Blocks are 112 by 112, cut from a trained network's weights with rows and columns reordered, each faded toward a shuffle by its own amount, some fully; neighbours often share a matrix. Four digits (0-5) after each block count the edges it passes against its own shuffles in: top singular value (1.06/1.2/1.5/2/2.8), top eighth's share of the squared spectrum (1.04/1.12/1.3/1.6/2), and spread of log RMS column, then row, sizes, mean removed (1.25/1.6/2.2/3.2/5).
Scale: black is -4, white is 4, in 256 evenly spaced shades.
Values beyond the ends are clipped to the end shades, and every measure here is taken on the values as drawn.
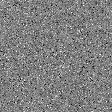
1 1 0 0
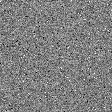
2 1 1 0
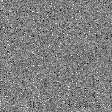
3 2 1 1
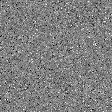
2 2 0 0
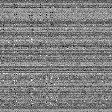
5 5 2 3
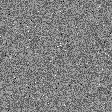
0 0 0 0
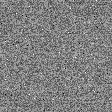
1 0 0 0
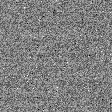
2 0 0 0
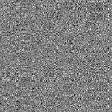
4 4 3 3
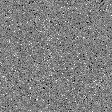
1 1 0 0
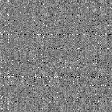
3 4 2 3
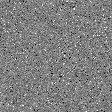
0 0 0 0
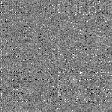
3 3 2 2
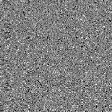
4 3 2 2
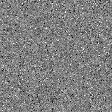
2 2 1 0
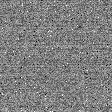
2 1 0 0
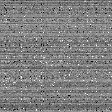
4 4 2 2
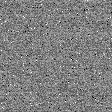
1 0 0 0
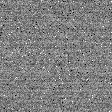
2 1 0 0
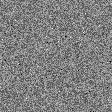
0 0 0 0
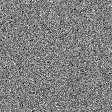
1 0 0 0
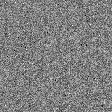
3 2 0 0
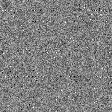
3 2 0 1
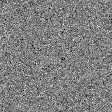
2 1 0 0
